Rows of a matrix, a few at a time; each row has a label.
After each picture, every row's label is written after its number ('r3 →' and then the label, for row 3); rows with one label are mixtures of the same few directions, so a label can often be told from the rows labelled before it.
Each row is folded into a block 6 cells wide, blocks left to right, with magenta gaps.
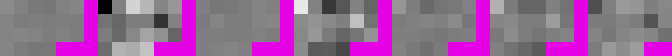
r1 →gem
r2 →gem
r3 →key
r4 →gem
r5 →gem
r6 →gem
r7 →gem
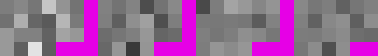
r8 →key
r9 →key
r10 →gem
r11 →key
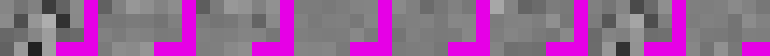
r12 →key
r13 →gem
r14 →gem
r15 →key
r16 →gem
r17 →gem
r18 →key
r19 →key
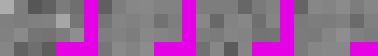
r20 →gem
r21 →gem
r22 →key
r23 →gem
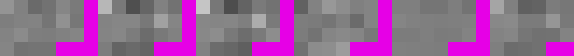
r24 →gem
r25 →gem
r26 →gem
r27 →gem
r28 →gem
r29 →gem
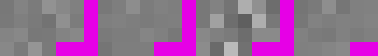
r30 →key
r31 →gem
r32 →key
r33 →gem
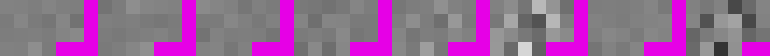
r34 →key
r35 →gem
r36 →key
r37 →key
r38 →key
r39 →key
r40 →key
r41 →key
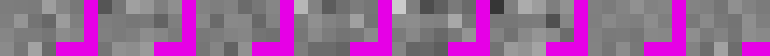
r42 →key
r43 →gem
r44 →key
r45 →gem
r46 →gem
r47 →gem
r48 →key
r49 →key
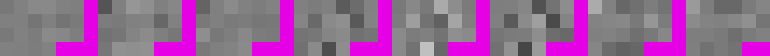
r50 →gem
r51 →gem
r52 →gem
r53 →key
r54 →key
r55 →key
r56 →gem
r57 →gem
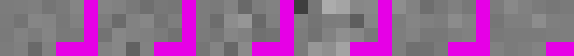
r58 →key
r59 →key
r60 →key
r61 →gem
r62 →gem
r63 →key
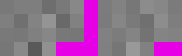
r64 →key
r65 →key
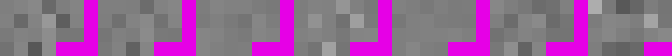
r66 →key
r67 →key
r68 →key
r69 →key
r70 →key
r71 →key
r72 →gem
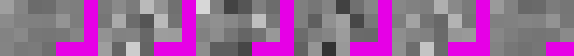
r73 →gem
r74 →key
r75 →gem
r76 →key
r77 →key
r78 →gem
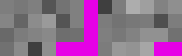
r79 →key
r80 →gem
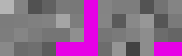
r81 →gem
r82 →key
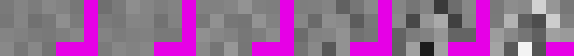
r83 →key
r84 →gem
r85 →key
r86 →key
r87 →key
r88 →key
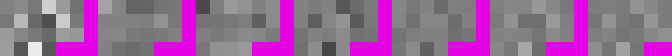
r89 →key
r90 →gem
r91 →gem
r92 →key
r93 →key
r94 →key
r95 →key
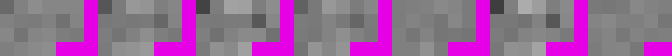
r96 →gem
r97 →gem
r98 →gem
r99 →gem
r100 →key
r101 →gem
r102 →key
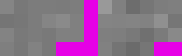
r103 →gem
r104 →gem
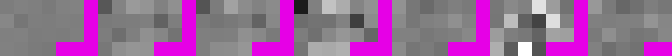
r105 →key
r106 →gem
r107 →gem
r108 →gem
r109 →gem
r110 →key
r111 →gem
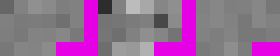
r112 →gem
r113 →gem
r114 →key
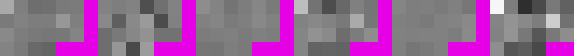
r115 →gem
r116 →key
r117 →gem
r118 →gem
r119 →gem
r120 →gem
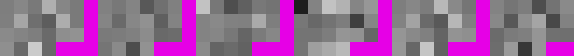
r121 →key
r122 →key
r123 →gem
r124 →gem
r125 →key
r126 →key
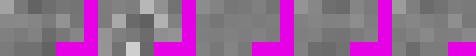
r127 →gem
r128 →key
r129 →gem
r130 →gem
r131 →gem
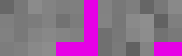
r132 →gem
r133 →key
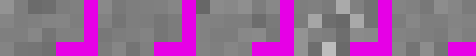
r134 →gem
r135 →key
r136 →gem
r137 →key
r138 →key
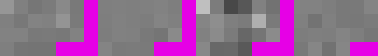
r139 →gem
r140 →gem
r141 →gem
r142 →key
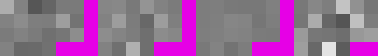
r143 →gem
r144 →key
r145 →key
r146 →key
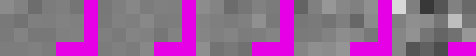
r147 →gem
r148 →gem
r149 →gem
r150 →gem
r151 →gem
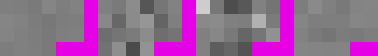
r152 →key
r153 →key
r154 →gem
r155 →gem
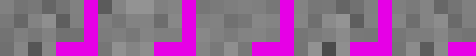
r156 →key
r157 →gem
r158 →key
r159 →key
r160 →key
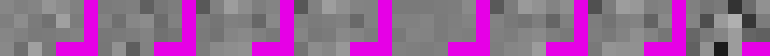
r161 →key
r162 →key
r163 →gem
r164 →gem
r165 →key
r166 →gem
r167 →gem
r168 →key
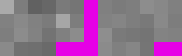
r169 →gem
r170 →key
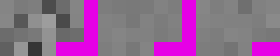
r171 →key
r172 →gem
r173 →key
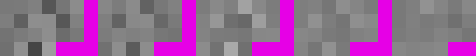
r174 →key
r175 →key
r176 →key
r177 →key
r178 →gem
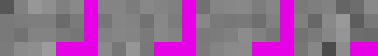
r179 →gem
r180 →key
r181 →gem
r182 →key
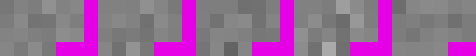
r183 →key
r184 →key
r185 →key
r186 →key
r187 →gem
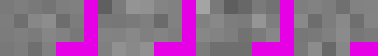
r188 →key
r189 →gem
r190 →gem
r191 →key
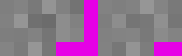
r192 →key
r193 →key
